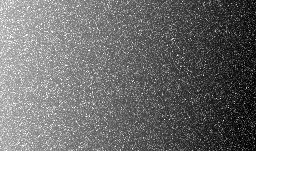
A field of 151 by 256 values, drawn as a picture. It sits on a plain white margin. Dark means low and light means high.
Grain: fine. Odd rows or columns: none. Slope: up to the left. Stripes: none.
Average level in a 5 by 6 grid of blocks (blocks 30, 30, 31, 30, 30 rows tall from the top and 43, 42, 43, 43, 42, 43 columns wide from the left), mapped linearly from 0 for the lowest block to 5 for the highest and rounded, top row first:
5 4 3 2 1 0 / 5 4 3 2 1 0 / 5 4 3 2 1 0 / 5 4 3 2 1 0 / 5 4 3 2 1 0
